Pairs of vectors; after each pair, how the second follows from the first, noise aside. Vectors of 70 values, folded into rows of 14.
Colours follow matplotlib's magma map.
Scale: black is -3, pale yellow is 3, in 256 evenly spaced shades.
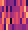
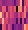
reversed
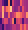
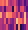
reversed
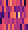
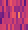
shrunk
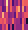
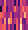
reversed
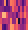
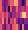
reversed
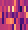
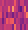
shrunk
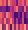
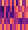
reversed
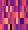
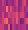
shrunk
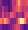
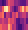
reversed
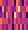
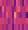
shrunk
